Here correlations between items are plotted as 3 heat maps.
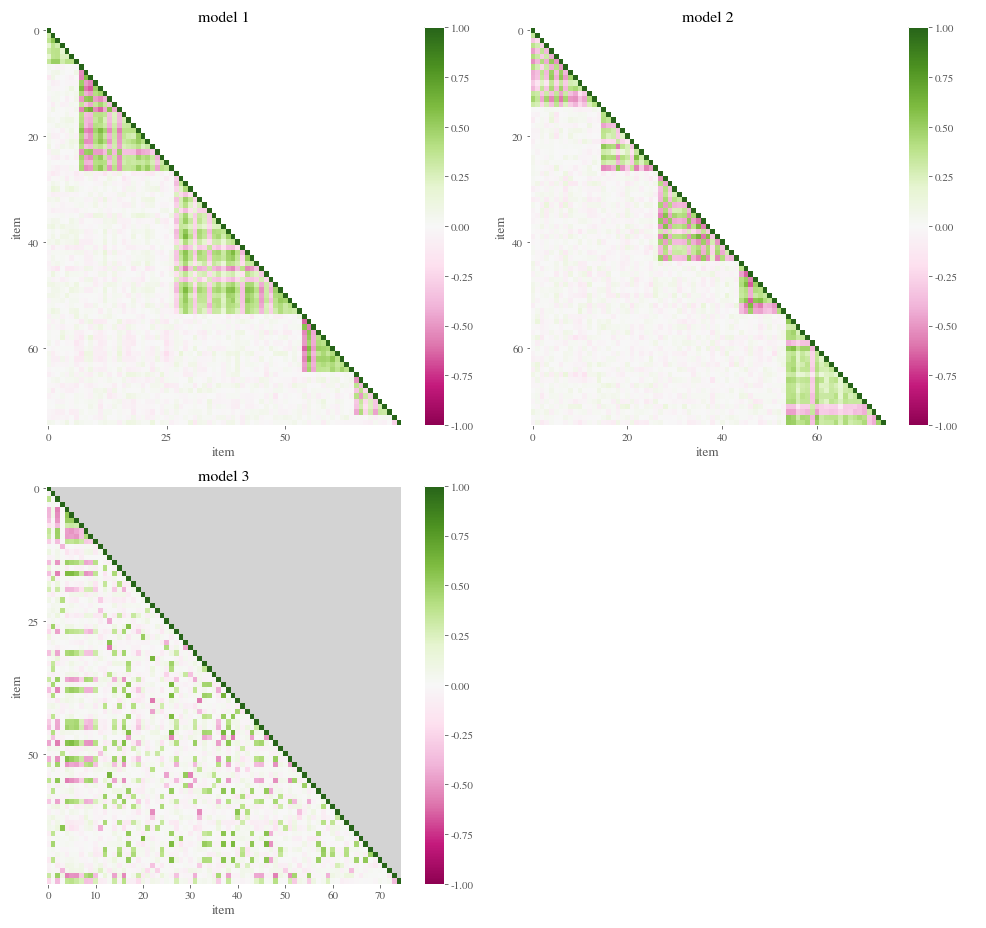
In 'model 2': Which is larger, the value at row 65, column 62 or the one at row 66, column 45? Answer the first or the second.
the first
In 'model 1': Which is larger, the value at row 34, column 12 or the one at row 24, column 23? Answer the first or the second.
the first
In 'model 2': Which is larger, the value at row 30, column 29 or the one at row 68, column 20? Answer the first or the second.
the second
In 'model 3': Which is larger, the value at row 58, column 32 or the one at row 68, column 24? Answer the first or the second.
the second
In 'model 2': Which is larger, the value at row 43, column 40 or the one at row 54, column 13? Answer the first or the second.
the first
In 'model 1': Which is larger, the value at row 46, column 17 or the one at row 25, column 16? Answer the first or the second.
the second
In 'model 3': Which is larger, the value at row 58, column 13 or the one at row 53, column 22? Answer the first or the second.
the second
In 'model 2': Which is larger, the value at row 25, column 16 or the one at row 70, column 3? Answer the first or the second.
the first
